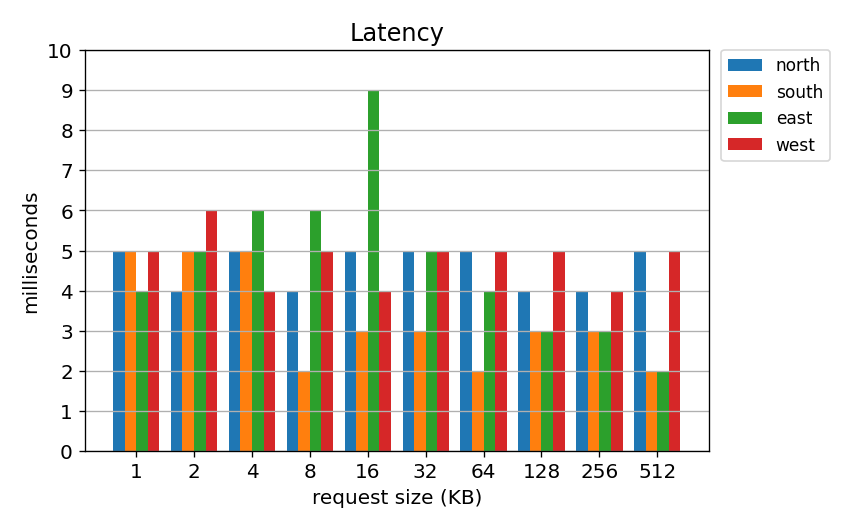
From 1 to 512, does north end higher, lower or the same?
the same
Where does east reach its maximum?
16
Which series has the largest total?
west
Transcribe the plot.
Title: Latency
x-axis: request size (KB), ticks 1 2 4 8 16 32 64 128 256 512
y-axis: milliseconds, ticks 0 1 2 3 4 5 6 7 8 9 10
Legend: north, south, east, west
Values:
north: 5 4 5 4 5 5 5 4 4 5
south: 5 5 5 2 3 3 2 3 3 2
east: 4 5 6 6 9 5 4 3 3 2
west: 5 6 4 5 4 5 5 5 4 5
